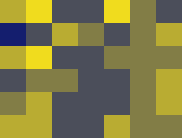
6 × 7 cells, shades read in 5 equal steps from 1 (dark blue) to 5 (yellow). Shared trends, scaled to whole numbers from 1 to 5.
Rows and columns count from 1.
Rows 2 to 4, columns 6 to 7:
3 4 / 3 3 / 3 4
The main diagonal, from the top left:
4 2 2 2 2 3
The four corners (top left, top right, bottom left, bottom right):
4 2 4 3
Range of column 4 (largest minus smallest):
1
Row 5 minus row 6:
-1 0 0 0 -2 0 1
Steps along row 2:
up up down down up up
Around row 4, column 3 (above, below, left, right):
2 2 3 2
